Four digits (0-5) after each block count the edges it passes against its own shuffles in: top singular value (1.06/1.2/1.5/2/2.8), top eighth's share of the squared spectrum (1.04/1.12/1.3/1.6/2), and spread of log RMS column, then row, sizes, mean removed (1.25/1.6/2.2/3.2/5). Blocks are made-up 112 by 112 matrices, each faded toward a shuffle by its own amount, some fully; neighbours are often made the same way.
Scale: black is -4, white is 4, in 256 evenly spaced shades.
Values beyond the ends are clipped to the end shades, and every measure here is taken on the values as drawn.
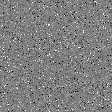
2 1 0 0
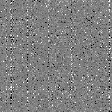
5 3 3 2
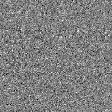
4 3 1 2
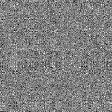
4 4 2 2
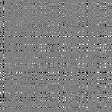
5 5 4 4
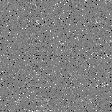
4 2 1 1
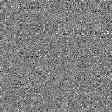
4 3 2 2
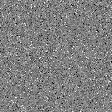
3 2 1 0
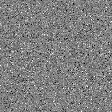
3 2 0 1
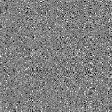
4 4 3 2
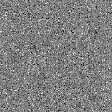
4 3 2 1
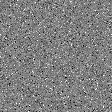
0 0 0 0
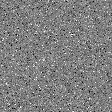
0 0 0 0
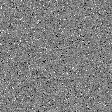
2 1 0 0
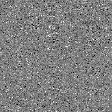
3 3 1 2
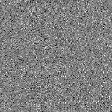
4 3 2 2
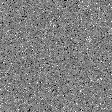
1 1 0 0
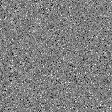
3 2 0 1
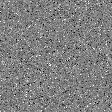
0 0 0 0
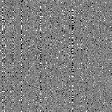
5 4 3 2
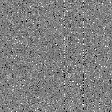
4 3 2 1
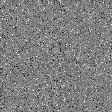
3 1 1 0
